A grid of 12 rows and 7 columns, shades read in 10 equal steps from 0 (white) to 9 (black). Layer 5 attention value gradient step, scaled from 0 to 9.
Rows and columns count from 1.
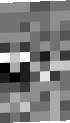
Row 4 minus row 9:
-2 -2 -3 1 2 1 1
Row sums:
34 33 34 34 37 27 32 44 36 29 28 33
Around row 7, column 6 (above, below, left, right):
4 7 5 2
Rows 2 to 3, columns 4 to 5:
5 5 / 4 5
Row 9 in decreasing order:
7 6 6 5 4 4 4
